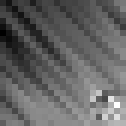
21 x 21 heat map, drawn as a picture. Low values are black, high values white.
The ninth with the highest average is the bottom right. The grain runs diagonally down to the right. There is an overall slope up to the bottom right. Overall the values sit about 40% of the way up the scale. The ninth with the lowest average is the top left. In the bottom right lies a patch that is rougher than the rest. Values change most from cell to cell in the bottom right.
